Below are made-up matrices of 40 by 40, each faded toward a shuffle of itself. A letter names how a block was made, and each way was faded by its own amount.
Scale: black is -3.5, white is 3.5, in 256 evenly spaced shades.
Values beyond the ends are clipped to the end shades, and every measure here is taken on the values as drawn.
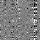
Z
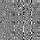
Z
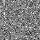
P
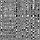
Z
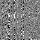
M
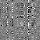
Z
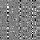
Z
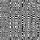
Z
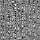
M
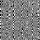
Z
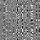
Z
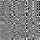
Z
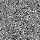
P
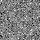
P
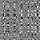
Z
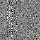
M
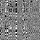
Z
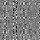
Z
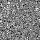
P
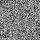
P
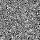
P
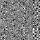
M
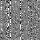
M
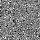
P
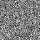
P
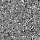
P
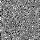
P
